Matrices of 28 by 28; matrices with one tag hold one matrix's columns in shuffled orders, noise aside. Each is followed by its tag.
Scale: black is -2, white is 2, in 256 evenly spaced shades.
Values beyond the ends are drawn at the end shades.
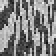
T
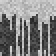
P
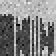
P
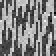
T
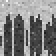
P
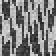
T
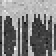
P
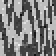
T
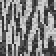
T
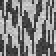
T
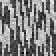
T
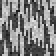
T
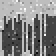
P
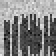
P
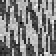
T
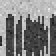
P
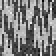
T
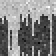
P
